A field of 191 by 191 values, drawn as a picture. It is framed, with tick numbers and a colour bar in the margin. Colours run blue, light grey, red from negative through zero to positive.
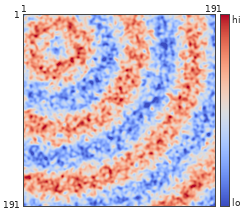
Rings: centred on the top left. Mirror symmetry: none. Seam: none. Slope: none. Odd rows or columns: none. Lone odd cells: none.
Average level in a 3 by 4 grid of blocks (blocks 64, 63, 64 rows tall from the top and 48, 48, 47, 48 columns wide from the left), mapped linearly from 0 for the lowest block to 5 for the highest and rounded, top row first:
5122
2202
1112
